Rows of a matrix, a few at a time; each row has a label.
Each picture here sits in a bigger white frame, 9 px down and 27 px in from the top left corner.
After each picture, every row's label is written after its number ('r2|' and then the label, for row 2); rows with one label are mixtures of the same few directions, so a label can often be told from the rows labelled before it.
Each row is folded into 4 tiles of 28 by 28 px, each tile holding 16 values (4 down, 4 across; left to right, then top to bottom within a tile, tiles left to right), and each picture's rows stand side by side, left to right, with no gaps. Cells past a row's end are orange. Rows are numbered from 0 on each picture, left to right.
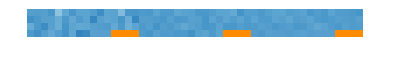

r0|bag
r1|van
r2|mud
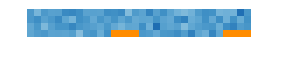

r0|van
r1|van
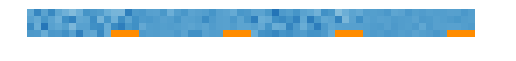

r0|van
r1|bag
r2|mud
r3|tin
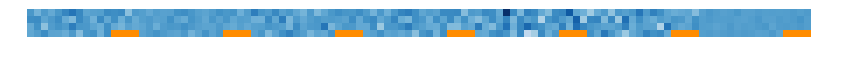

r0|van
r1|van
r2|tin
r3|van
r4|bag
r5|tin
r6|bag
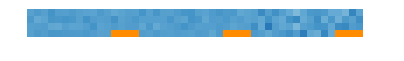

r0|mud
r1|van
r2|van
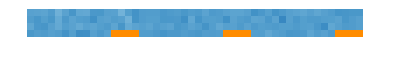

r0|bag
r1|mud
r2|tin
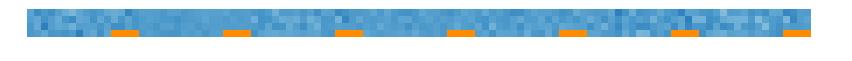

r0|van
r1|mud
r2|mud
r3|van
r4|van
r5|bag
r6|mud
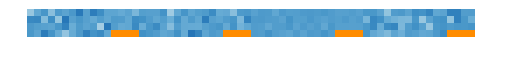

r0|tin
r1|bag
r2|tin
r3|mud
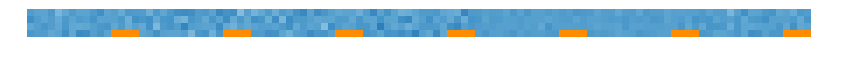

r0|bag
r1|van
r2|tin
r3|van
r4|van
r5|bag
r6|bag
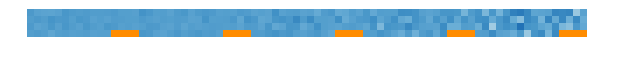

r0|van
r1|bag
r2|mud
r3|van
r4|van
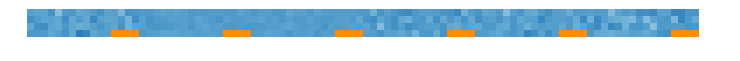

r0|bag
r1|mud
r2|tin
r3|van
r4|bag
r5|mud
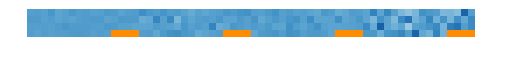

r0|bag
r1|tin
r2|mud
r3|van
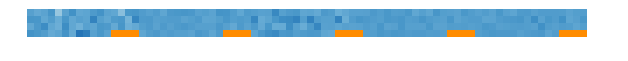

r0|bag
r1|van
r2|mud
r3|mud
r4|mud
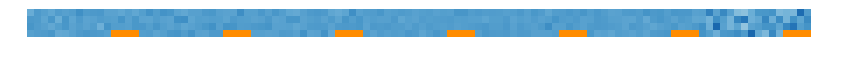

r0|tin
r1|van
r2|van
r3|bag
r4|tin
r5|mud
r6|van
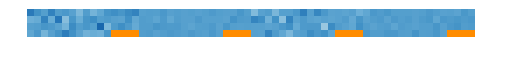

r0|tin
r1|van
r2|tin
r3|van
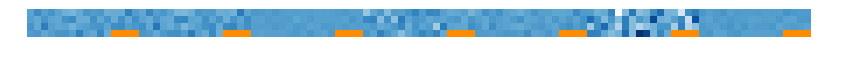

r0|van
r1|van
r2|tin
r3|tin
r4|van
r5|bag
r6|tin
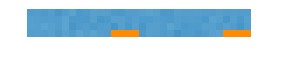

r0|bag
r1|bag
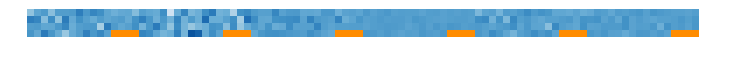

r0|tin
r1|bag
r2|mud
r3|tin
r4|tin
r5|tin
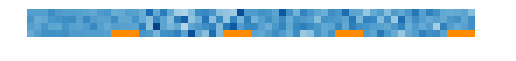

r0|mud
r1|van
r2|bag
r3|tin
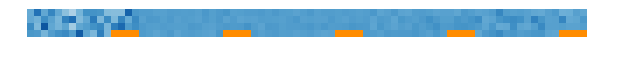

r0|van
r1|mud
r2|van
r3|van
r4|mud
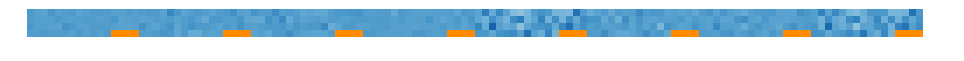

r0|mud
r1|bag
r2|tin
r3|bag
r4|van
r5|tin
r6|van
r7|van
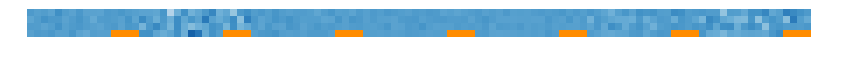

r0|bag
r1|bag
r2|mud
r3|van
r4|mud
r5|mud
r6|mud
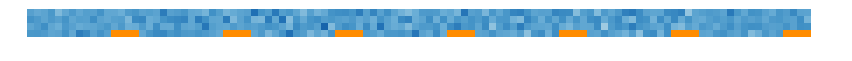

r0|bag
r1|mud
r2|tin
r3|van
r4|van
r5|van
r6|bag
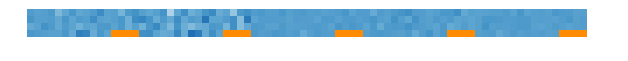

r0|bag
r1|bag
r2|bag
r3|van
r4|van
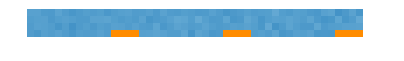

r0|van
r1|mud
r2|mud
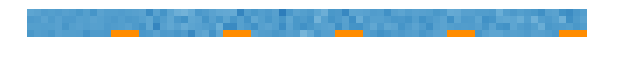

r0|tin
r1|van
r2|bag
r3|mud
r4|mud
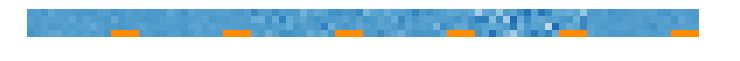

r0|mud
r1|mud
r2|tin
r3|tin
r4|tin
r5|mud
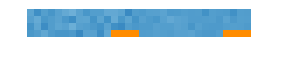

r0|van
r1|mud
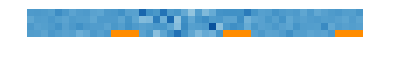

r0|bag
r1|tin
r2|tin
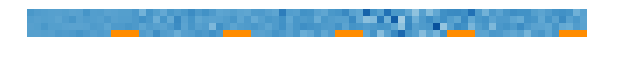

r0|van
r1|tin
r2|bag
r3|tin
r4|van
